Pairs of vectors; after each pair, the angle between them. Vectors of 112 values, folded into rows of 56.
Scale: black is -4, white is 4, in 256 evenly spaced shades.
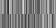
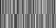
orthogonal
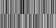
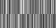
nearly opposite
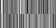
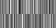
orthogonal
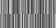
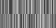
nearly opposite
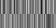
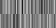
orthogonal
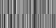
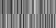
orthogonal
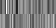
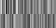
nearly opposite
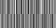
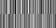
nearly opposite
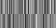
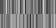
orthogonal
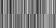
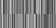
nearly opposite
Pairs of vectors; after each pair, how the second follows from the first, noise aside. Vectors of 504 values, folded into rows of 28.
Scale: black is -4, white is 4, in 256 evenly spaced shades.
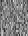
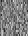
copied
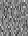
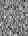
sign-scrambled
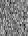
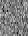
reversed
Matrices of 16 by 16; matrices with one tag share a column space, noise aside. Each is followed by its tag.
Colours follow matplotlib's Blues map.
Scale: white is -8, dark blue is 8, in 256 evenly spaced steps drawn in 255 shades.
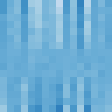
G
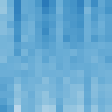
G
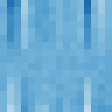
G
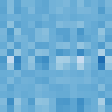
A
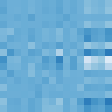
A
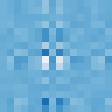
A
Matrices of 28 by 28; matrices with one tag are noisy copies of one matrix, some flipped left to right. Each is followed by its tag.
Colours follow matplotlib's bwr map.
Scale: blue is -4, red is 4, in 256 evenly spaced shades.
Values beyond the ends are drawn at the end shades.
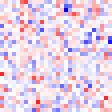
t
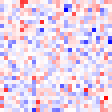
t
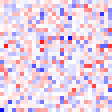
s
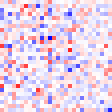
s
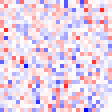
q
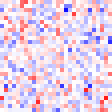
t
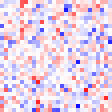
t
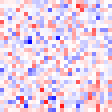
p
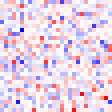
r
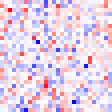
q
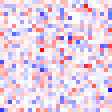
s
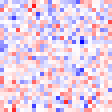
p
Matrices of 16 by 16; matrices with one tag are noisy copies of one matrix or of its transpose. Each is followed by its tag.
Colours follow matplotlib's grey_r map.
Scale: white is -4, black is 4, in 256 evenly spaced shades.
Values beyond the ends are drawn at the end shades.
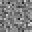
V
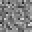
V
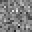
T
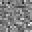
V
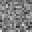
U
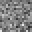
U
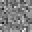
V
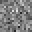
T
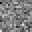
U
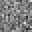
U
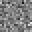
V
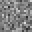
U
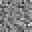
V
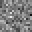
T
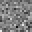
U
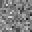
T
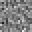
V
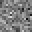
T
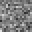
U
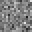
U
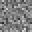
V
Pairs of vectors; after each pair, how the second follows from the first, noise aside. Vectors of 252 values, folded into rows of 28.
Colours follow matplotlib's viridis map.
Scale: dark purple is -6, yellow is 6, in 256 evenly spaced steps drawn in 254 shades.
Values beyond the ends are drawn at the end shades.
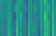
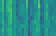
reversed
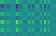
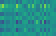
negated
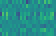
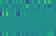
partly zeroed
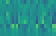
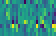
scaled up
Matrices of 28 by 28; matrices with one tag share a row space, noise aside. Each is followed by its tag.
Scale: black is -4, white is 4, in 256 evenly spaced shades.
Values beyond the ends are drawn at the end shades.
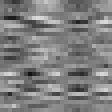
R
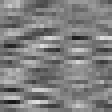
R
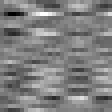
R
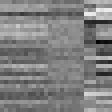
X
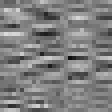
R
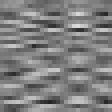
R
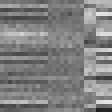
X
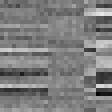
X
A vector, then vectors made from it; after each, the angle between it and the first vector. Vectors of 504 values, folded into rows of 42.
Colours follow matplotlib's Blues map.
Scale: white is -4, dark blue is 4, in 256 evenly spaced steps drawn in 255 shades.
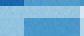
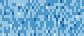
orthogonal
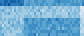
nearly parallel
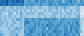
nearly parallel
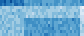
nearly parallel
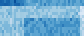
nearly parallel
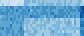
nearly opposite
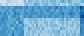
nearly opposite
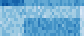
nearly parallel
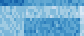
nearly parallel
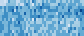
partly opposed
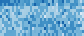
partly aligned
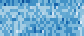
partly aligned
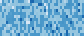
orthogonal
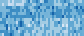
partly opposed
